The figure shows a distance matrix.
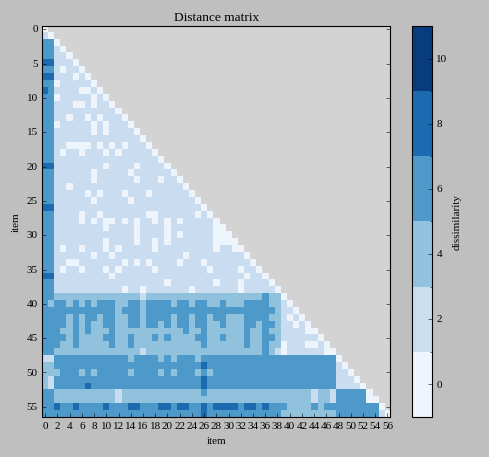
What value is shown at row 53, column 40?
4
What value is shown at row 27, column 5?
2
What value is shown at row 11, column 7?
2
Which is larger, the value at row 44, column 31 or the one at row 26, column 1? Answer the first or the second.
the second
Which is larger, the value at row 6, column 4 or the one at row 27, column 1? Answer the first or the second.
the second
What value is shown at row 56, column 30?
6
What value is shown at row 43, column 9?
4
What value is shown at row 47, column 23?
4
